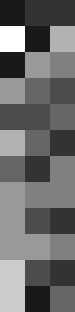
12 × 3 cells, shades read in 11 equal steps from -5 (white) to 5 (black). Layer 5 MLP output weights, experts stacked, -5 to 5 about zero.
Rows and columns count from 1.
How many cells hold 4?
4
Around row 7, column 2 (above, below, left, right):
1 0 1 0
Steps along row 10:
same up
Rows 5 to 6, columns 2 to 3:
2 1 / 1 3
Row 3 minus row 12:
7 -5 -1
